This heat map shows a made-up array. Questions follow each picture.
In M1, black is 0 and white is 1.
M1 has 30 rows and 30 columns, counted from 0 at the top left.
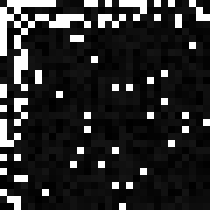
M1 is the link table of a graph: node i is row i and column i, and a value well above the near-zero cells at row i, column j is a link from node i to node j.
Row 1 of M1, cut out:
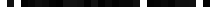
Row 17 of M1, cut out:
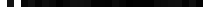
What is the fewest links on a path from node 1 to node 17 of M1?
2
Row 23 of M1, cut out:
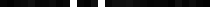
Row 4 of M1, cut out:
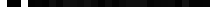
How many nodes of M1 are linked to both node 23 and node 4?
0
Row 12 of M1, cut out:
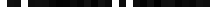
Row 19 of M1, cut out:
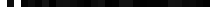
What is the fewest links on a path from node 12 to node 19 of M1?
2
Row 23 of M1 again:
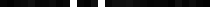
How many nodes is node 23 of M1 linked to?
2
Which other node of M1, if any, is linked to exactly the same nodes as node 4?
node 7
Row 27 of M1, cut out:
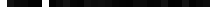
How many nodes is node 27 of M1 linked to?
2
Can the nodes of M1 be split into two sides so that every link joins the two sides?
no
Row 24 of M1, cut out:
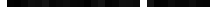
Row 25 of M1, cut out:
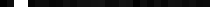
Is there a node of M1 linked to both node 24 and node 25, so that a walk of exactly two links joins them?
no
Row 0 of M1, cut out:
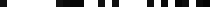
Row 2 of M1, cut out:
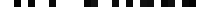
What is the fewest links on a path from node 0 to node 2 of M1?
1
